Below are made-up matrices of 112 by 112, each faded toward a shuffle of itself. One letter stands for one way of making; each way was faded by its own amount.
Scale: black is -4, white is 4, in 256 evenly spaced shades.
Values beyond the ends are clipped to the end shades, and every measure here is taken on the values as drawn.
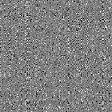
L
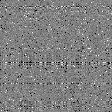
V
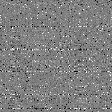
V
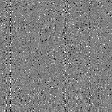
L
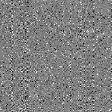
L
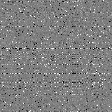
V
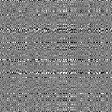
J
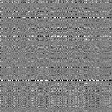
J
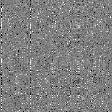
L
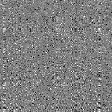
L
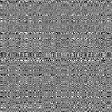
J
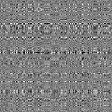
J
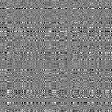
J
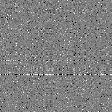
V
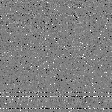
V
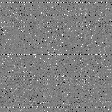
V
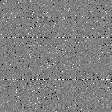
V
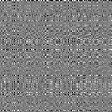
J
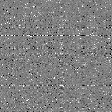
V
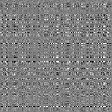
J
